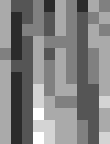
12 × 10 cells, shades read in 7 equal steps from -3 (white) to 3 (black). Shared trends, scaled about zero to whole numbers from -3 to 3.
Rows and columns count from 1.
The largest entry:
2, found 12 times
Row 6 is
-1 1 1 -1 0 -1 0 1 0 -1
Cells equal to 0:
27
